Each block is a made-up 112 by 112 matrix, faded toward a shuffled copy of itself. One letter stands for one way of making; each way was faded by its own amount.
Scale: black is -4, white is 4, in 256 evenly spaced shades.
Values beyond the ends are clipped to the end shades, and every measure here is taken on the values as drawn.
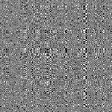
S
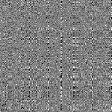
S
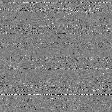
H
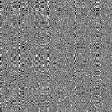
S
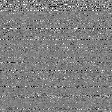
H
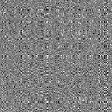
S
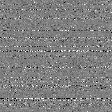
H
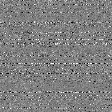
H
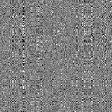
S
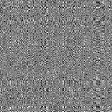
S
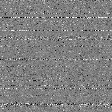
H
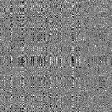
S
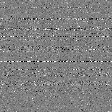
H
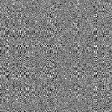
S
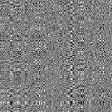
S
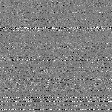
H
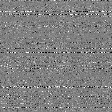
H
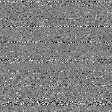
H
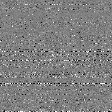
H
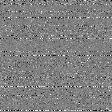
H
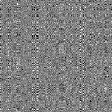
S
